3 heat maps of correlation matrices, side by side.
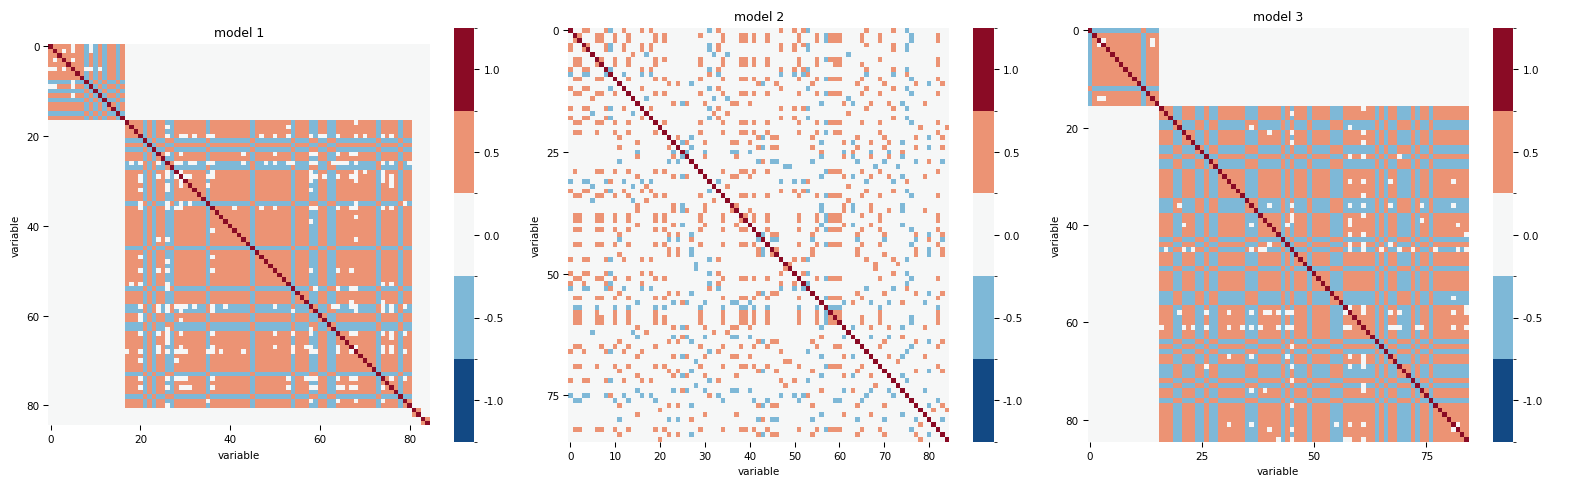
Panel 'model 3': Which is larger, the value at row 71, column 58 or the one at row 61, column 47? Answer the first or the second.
the second
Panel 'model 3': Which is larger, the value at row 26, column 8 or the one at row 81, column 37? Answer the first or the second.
the first
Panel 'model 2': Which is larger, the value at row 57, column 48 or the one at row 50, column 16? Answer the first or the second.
the second
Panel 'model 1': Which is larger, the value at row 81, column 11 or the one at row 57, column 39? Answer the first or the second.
the second
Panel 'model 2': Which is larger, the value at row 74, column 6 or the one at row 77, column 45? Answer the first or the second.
the second
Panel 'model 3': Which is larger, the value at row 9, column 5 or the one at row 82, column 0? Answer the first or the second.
the first
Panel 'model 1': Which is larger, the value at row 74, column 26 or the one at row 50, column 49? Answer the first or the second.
the second
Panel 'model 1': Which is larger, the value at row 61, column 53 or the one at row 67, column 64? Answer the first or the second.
the first
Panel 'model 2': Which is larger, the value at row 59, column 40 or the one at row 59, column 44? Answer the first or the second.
the second
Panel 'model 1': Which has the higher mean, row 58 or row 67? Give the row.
67
